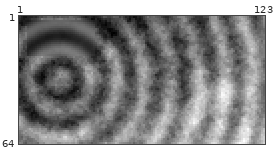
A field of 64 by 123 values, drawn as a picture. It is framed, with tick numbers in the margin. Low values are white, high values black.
Slope: up to the top left. Ninth with the lowest average: bottom right. Odd patch: calmer, in the top left. Lone odd cells: none. Rings: centred on the middle left. Calmest part: top left. Histogram: bell-shaped.
